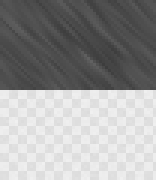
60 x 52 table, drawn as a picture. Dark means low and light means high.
The table splits into 2 rows of 1 panel. Panel 1,1: low, slanting down to the right, faint in contrast. Panel 2,1: very high, checkered, faint in contrast.
